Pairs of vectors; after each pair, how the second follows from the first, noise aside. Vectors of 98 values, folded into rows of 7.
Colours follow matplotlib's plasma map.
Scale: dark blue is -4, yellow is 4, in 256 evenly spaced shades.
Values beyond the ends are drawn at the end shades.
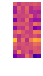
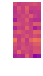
shrunk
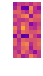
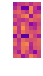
copied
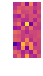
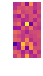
copied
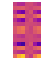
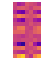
copied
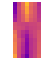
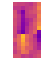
wrapped around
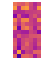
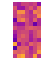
wrapped around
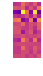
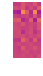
shrunk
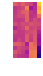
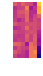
copied
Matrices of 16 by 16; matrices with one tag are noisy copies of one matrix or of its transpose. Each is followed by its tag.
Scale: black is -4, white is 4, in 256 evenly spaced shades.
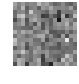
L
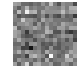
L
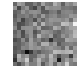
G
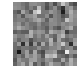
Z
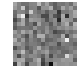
L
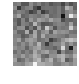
G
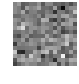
Z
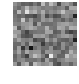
L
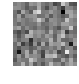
Z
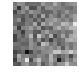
G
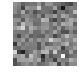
Z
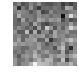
G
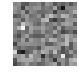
Z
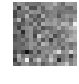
G
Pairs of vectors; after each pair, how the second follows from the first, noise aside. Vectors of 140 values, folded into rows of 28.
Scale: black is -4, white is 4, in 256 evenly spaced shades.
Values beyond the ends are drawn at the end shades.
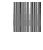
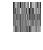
sign-scrambled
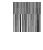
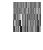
sign-scrambled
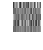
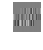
partly zeroed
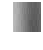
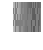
partly zeroed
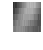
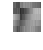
wrapped around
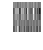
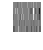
partly zeroed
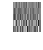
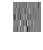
partly zeroed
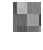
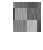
reversed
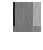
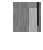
wrapped around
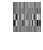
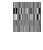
reversed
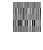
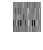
partly zeroed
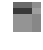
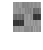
wrapped around
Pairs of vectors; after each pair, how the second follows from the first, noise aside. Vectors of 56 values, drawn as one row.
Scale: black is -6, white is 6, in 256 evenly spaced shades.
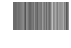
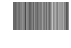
copied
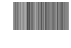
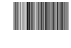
scaled up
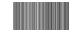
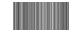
wrapped around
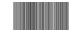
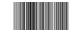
scaled up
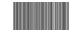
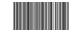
scaled up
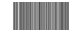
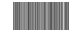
wrapped around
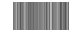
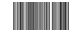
scaled up
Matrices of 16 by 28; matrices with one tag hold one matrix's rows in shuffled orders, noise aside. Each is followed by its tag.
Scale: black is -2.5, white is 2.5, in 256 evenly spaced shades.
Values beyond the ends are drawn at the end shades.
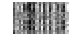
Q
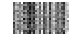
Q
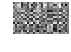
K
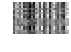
Q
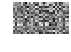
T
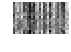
Q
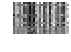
Q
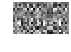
K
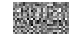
K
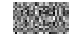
T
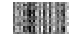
Q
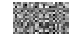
T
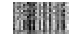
Q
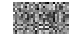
T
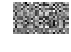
T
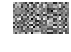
K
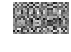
K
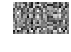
K
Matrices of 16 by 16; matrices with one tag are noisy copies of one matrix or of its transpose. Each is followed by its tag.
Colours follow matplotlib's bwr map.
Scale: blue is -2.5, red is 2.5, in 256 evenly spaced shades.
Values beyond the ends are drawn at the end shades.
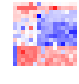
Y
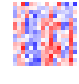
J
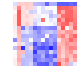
Y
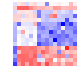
Y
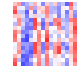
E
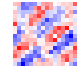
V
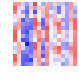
E
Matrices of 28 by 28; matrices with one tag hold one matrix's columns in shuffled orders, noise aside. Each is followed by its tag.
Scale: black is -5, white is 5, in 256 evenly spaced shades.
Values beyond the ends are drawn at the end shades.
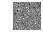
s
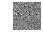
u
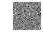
u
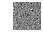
s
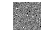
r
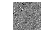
s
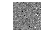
r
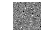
r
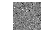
s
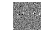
u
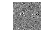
u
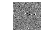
u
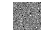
r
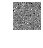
s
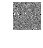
u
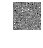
s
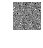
s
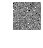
s
